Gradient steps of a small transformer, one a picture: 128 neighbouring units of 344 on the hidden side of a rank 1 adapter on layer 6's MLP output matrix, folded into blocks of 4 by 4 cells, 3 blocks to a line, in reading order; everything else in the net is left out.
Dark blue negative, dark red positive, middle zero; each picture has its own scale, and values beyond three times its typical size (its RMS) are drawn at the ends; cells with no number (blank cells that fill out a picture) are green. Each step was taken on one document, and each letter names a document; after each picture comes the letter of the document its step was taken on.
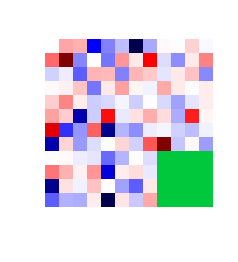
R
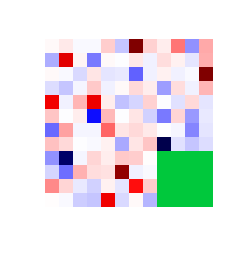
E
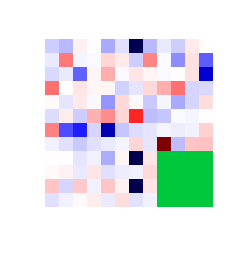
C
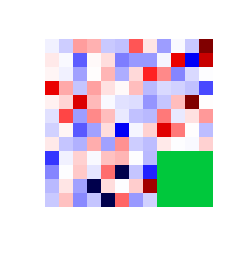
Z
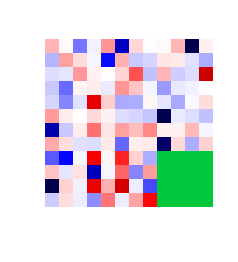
E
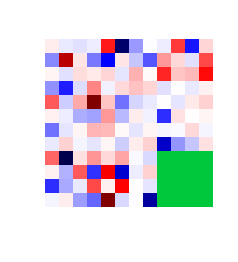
E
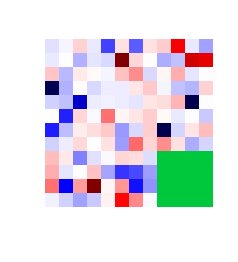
Z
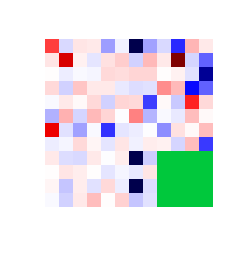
C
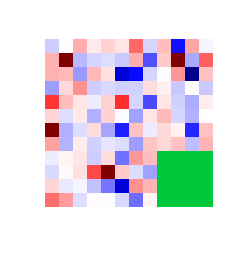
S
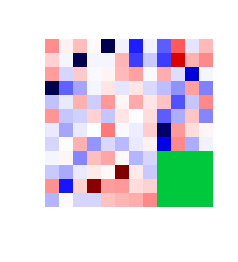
Z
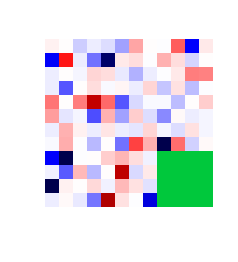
E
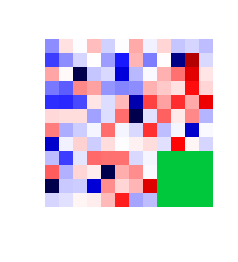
S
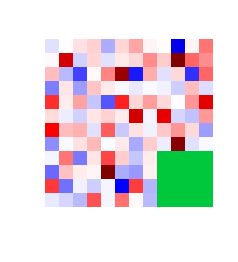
S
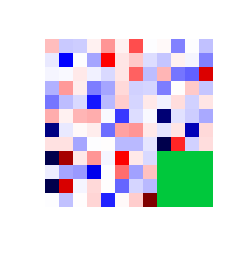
E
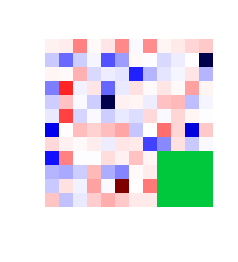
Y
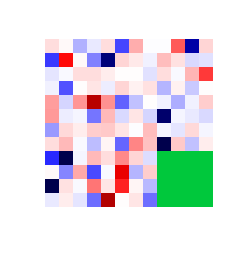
E
